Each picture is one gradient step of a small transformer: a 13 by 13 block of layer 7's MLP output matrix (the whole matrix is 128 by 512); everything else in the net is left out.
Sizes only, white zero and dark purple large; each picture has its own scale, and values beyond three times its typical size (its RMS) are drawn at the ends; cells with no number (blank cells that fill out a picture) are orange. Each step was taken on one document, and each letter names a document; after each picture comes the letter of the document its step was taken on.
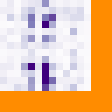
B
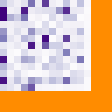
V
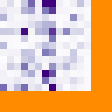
B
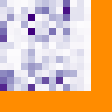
V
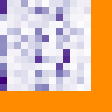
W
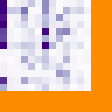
W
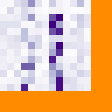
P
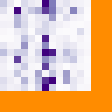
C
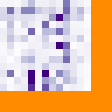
P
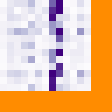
P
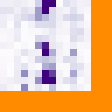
C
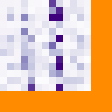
P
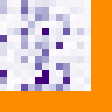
W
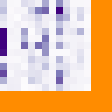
W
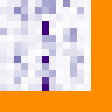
C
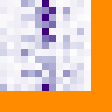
C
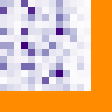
V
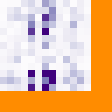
B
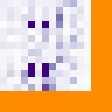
B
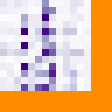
C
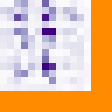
B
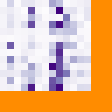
P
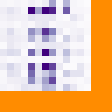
B
